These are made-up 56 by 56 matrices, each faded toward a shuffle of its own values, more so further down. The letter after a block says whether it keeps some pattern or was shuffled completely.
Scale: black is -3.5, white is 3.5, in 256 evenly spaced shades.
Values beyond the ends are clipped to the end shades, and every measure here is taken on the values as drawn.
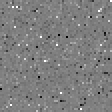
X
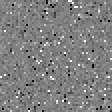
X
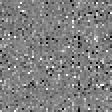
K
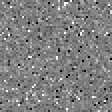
X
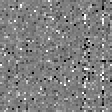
K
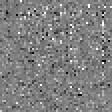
K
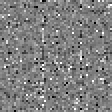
K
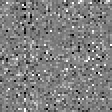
K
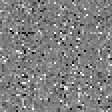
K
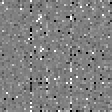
K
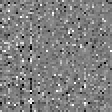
K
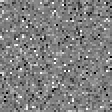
X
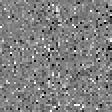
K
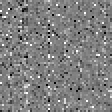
K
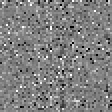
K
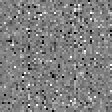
K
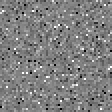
X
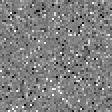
X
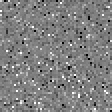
X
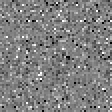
K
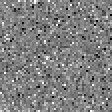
X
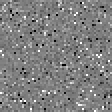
X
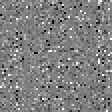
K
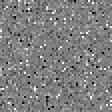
X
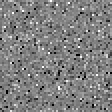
X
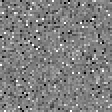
X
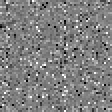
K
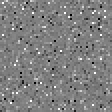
X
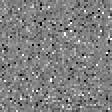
X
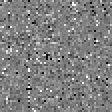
K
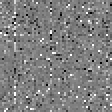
K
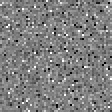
X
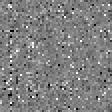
K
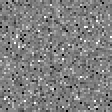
X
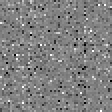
K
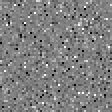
X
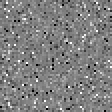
X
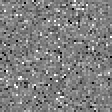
X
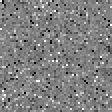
X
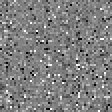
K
